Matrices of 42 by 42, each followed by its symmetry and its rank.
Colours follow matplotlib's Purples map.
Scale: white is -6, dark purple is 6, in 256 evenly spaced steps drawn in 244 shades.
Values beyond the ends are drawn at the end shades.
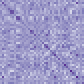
symmetric, rank five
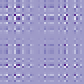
symmetric, rank one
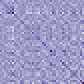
symmetric, rank five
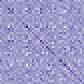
symmetric, rank five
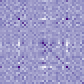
symmetric, rank five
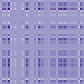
symmetric, rank one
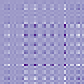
symmetric, rank one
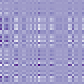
neither, rank one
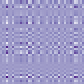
neither, rank one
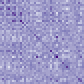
symmetric, rank five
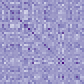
symmetric, rank five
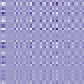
neither, rank one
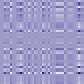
neither, rank one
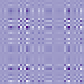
symmetric, rank one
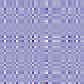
neither, rank one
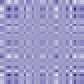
symmetric, rank one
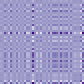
symmetric, rank one
